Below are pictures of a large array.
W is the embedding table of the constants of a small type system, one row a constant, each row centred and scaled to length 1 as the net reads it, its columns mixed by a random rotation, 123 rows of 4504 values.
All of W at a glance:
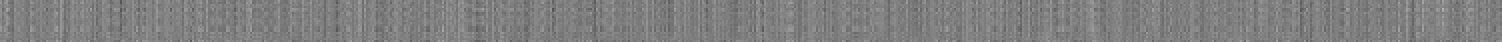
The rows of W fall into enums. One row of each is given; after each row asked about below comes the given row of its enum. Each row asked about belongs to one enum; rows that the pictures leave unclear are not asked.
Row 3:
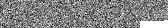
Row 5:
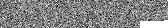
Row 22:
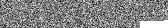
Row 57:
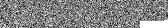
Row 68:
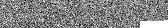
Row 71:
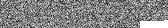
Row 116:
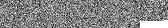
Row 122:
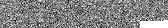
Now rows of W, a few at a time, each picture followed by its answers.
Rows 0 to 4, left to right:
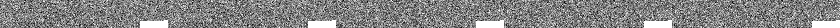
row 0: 68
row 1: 68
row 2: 22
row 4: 3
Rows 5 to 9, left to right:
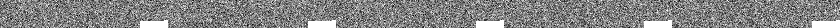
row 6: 68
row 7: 5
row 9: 22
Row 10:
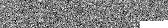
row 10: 122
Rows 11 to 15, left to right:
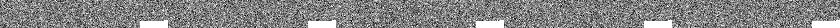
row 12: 5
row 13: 122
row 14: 5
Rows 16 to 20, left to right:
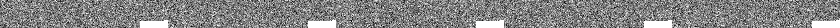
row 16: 22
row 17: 57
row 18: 122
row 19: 3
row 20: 57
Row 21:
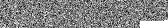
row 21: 57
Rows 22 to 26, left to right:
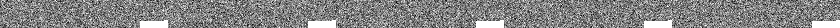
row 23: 68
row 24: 3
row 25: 5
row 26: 71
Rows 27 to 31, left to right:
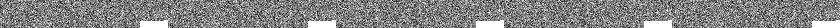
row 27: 3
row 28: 3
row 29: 22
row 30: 22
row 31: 3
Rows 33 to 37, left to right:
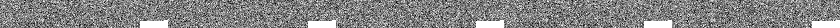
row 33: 68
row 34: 71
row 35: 3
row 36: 68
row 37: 122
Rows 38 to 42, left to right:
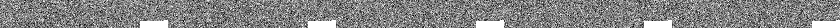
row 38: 68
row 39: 122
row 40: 5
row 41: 116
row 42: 5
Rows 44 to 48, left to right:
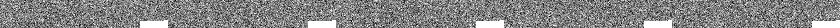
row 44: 68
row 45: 22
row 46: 122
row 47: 57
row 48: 3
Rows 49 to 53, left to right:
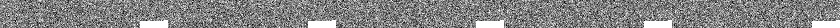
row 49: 122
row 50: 68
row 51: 22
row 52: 3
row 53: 3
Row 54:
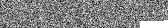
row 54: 22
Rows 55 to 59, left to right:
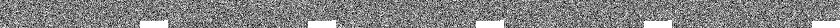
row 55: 57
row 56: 68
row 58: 3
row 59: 3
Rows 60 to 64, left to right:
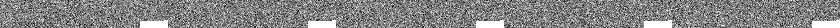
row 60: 68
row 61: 5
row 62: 5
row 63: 22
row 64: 57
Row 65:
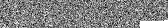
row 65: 57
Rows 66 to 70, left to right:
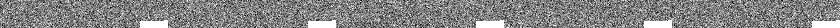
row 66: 3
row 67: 5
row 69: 57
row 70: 3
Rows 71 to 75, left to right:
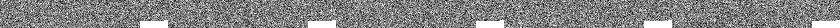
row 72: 22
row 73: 5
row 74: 57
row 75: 68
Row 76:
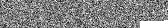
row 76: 22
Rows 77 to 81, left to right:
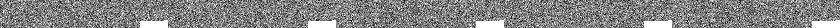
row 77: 3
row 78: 5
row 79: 122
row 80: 71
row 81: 122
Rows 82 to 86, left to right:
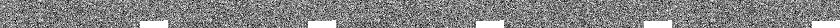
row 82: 122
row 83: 68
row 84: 68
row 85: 22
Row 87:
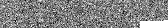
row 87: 122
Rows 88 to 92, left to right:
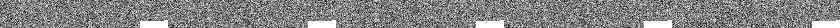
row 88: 5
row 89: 22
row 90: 122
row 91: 22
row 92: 68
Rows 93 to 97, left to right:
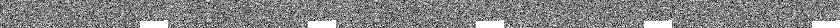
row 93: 3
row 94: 122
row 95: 122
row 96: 57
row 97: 3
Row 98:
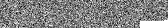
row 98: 57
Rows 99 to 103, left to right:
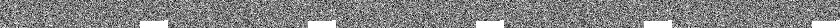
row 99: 57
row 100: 22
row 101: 5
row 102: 22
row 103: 57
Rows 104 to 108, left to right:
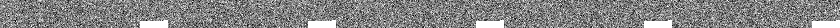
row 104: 122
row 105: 68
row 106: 5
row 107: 5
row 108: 22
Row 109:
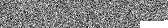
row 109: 5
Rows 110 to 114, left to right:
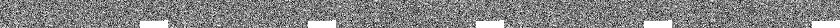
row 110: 57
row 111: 57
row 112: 122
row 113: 57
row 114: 122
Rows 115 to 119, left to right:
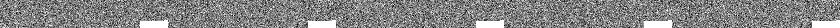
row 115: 57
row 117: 5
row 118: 22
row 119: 116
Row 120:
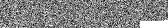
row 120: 57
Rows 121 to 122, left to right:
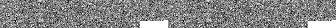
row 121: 122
